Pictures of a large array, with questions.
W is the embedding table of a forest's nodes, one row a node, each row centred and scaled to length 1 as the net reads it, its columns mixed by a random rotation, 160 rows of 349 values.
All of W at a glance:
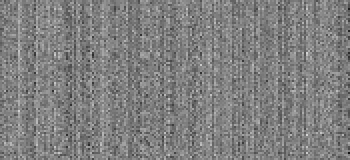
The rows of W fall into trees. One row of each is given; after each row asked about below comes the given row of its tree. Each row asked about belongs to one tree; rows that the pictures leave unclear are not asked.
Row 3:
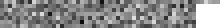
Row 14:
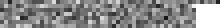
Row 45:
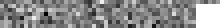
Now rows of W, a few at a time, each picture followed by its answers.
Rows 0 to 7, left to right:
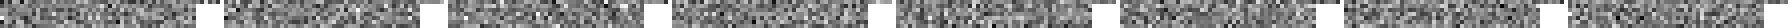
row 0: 14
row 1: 3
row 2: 14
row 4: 45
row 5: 14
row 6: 14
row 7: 3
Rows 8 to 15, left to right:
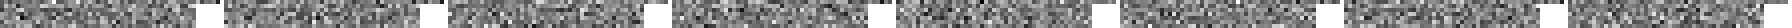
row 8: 14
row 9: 14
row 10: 3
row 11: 14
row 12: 45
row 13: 14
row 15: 3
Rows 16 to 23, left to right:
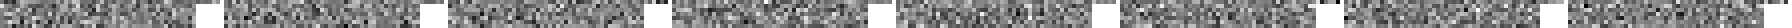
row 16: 45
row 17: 45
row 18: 14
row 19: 3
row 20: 3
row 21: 14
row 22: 3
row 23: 14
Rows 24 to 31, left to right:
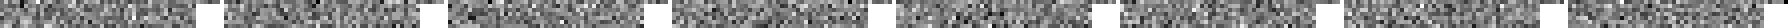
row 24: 3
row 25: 45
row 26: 14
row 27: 14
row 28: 45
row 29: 45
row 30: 45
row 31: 14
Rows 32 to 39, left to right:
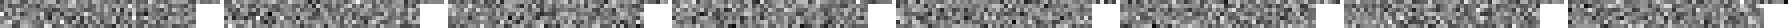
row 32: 3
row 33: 45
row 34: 45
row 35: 45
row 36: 14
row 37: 14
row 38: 3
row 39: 14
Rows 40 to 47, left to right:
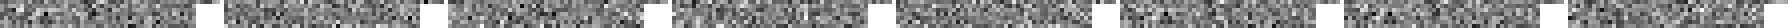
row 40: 45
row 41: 14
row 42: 45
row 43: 3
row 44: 14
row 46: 45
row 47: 3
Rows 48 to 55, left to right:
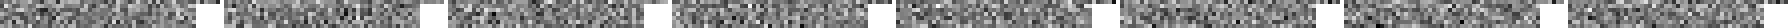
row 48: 14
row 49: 3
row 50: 45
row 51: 45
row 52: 14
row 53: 14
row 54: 14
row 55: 14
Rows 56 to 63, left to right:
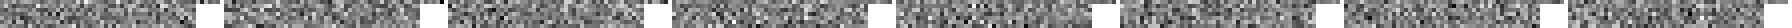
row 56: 14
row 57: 14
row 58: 14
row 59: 3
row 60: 45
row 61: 45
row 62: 14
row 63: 3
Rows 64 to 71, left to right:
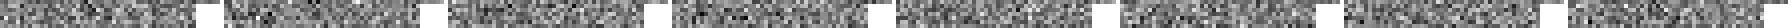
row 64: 45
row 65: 45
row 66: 3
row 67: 45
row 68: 3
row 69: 45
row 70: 3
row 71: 45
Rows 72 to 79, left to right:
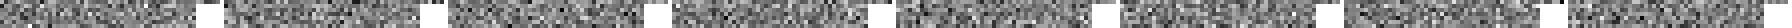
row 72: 14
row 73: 14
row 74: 3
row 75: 14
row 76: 45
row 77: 45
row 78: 14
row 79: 45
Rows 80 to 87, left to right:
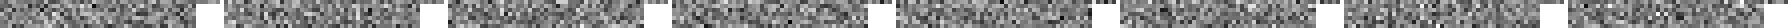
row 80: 3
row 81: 3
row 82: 14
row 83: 14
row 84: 14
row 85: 14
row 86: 45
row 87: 14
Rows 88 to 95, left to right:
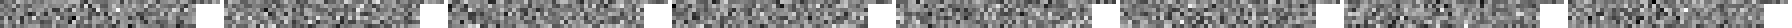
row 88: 45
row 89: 3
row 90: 14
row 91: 14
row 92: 14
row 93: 3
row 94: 45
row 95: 45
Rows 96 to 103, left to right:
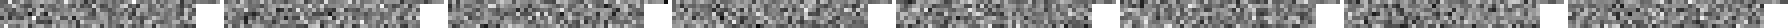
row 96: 45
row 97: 45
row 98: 14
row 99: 3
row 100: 45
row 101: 3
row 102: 45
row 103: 3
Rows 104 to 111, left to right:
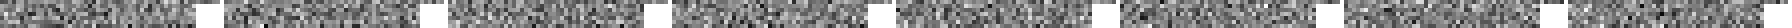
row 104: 45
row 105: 45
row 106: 3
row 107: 45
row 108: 3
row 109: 14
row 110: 14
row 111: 45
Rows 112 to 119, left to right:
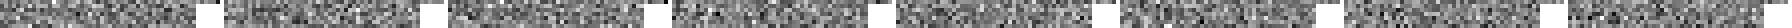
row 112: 14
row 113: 3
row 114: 14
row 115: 45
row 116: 14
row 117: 3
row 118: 3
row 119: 45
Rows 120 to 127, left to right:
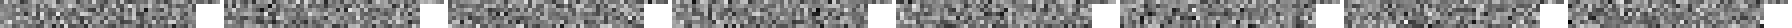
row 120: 3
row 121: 3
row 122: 14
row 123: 3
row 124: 45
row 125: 45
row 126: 3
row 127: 14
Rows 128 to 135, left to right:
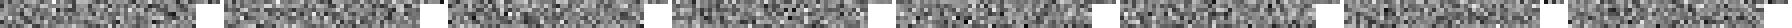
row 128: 14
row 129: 14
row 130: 14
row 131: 3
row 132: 45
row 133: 45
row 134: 14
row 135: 14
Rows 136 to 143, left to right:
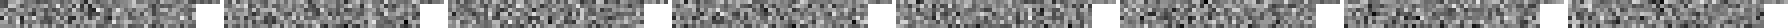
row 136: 45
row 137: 45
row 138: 3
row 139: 45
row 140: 3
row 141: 45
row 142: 45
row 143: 45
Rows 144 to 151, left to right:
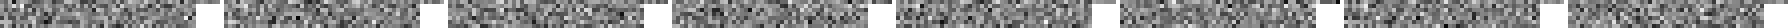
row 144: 45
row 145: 45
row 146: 14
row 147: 14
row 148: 45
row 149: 14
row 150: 45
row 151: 3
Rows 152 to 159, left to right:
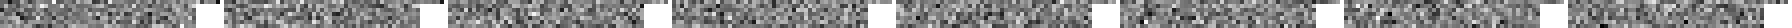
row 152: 14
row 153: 14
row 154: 3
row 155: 3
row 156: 45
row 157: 45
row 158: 45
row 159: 14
